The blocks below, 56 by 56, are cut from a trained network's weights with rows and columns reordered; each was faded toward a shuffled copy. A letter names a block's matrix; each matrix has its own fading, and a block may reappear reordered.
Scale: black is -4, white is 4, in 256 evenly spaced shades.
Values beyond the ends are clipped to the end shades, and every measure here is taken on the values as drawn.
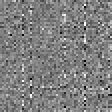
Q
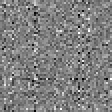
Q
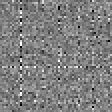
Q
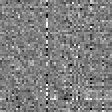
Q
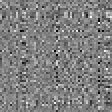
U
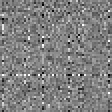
Q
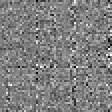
Q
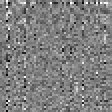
Q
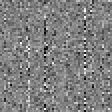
Q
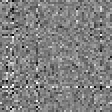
Q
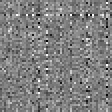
Q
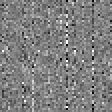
Q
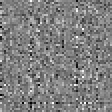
Q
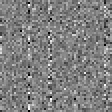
Q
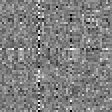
Q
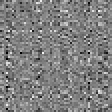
U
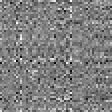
U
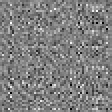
U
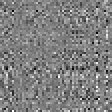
U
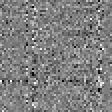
Q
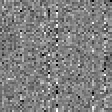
Q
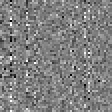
Q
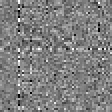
Q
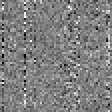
Q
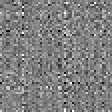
U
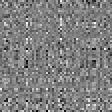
U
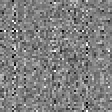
Q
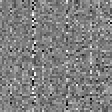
Q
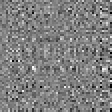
U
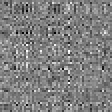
U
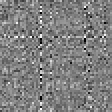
Q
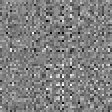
U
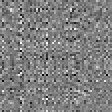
U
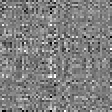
U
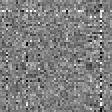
Q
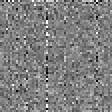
Q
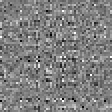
U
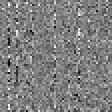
Q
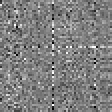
Q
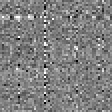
Q
